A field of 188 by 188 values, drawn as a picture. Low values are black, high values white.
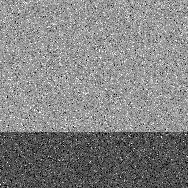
Stripes: none. Average level on the scale: 50%. Seam: horizontal, 70% of the way down, the top part higher.
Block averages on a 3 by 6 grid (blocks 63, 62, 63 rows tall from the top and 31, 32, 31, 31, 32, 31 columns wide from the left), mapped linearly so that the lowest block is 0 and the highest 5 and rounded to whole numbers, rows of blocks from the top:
555555
555555
000000
